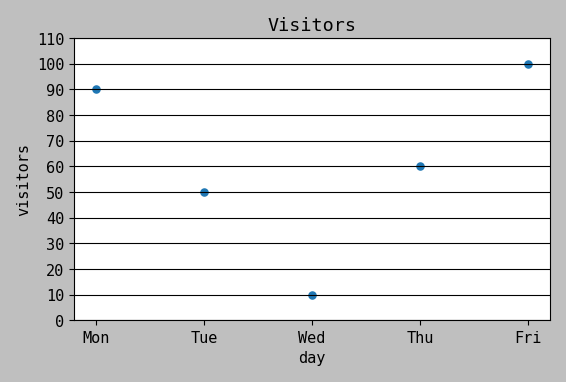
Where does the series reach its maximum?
Fri
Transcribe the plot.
Title: Visitors
x-axis: day, ticks Mon Tue Wed Thu Fri
y-axis: visitors, ticks 0 10 20 30 40 50 60 70 80 90 100 110
Values:
90 50 10 60 100
